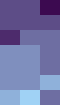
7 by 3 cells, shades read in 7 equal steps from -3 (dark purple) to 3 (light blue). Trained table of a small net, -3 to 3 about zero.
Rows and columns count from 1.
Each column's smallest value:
-2 -1 -3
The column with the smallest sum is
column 3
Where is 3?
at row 7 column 2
